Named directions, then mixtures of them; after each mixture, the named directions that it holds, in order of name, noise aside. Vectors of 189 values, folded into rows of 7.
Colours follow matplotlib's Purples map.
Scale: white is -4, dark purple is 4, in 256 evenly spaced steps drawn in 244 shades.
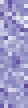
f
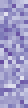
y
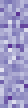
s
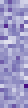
f, s, y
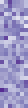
f, y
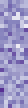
f, s, y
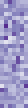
f, s, y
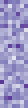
s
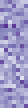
s, y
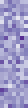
f, y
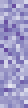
y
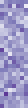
f, y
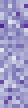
f, s, y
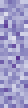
f, s, y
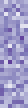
s, y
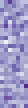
f, s, y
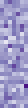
f, s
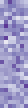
f, s, y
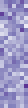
f, y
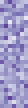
f, s, y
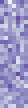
f, s, y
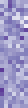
f, s, y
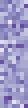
s, y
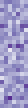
s
